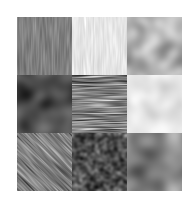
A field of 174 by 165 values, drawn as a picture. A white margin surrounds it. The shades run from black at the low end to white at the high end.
The table splits into 3 rows of 3 panels. Panel 1,1: middling, streaked downward, faint in contrast. Panel 1,2: very high, streaked downward, faint in contrast. Panel 1,3: high, smooth. Panel 2,1: low, smooth. Panel 2,2: middling, streaked across, strong in contrast. Panel 2,3: very high, smooth, faint in contrast. Panel 3,1: middling, slanting down to the right. Panel 3,2: low, blotchy. Panel 3,3: middling, smooth.
